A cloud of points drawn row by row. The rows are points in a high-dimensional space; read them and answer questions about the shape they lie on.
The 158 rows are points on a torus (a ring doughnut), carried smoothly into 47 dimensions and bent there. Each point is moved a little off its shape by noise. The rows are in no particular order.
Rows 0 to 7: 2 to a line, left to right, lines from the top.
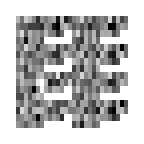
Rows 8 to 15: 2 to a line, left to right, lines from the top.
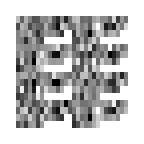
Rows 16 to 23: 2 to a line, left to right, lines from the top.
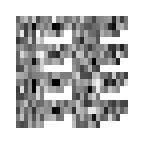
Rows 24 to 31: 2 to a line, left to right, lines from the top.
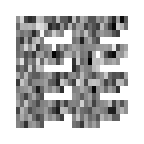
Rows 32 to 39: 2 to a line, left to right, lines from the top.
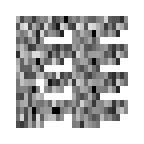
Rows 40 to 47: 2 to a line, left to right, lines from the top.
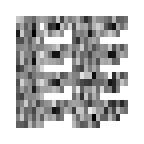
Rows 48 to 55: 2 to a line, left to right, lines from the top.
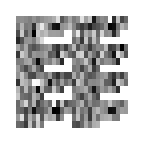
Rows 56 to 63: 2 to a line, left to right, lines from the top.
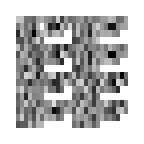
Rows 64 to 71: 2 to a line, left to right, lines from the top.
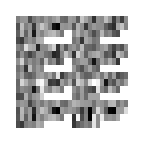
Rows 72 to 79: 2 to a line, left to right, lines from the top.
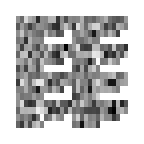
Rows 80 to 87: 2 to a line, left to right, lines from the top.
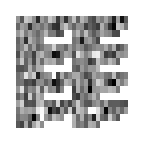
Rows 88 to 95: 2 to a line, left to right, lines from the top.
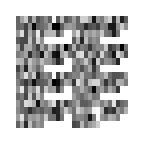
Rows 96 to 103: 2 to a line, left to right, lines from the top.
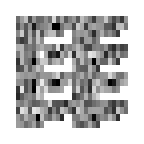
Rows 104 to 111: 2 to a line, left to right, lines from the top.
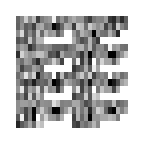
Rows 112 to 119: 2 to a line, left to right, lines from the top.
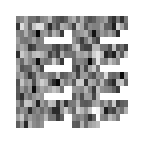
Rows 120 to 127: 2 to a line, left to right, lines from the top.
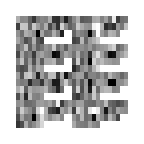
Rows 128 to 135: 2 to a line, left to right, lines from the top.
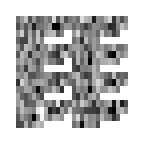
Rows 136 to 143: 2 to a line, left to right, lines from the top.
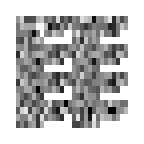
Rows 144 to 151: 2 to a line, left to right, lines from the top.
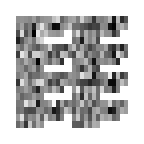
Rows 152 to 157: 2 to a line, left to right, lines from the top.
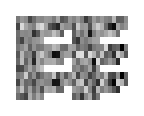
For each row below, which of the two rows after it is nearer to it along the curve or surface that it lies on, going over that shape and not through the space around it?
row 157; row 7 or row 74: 7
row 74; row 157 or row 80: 80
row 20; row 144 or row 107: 107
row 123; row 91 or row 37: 37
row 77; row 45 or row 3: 45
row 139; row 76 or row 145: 76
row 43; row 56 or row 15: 15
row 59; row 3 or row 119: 119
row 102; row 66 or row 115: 66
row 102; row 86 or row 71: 86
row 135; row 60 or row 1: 1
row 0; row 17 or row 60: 17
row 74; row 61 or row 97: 97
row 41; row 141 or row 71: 71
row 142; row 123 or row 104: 104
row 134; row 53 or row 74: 53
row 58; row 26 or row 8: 8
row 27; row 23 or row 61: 23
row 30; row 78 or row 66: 66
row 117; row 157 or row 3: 3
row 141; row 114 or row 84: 84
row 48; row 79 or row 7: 79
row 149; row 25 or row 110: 25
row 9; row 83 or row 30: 83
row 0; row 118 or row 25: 25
